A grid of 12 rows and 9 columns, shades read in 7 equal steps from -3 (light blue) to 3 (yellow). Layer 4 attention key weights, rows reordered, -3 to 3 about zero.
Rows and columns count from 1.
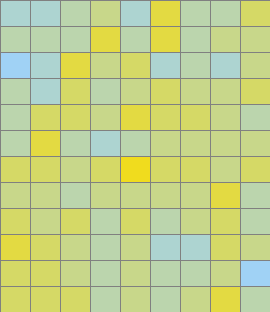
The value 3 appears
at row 7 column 5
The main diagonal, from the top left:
-2 -1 2 -1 2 0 1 2 -1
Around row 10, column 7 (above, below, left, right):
0 -1 -2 1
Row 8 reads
0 0 -1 0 0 0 0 2 -1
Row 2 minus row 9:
-2 -1 -2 3 -2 3 -1 -1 1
